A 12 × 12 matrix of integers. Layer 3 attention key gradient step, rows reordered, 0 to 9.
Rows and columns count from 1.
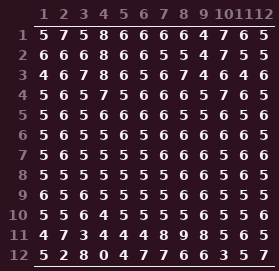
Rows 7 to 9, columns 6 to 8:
5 6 6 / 5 5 6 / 5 5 6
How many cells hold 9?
1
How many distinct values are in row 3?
5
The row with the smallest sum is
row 12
